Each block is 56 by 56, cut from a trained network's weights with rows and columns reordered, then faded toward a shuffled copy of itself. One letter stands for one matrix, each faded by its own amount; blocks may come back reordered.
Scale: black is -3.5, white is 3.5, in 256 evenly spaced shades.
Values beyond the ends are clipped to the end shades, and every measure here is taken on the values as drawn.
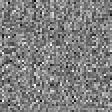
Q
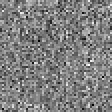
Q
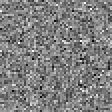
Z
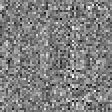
Q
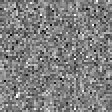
Z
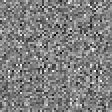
Q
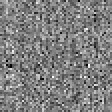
Q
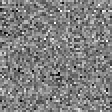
Z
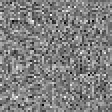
Q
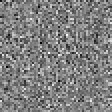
Q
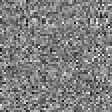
Q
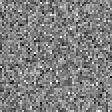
Z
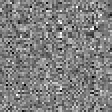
Q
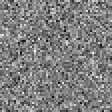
Z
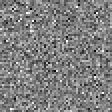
Z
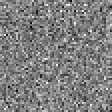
Z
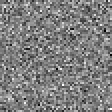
Z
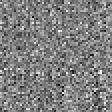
Q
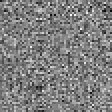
Q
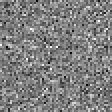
Z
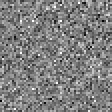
Z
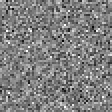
Z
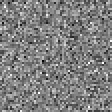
Z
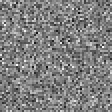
Z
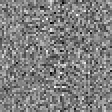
Q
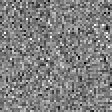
Z
